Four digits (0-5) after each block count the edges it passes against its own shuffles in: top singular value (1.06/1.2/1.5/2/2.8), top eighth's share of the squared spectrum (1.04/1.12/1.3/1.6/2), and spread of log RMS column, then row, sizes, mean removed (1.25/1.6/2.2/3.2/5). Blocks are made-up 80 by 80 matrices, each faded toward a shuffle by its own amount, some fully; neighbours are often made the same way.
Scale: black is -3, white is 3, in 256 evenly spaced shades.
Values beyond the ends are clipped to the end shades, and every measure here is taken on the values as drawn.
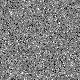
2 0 0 0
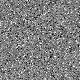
1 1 0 0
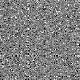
4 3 2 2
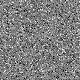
2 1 0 0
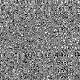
4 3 1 1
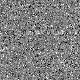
3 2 0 1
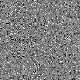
3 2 1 1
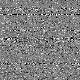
2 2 0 3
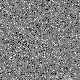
0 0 0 0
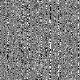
2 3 4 0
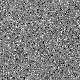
0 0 0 0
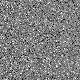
0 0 0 0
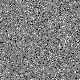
0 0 1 0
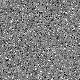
0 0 0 0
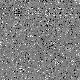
1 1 1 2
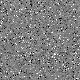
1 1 1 0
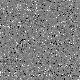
1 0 0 1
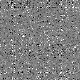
2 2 2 2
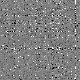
2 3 2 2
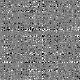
2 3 3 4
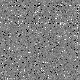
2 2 1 1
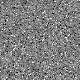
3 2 1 0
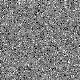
3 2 1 0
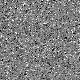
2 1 0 0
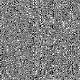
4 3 3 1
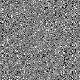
4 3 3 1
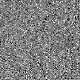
3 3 2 1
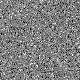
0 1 0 0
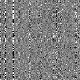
4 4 3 1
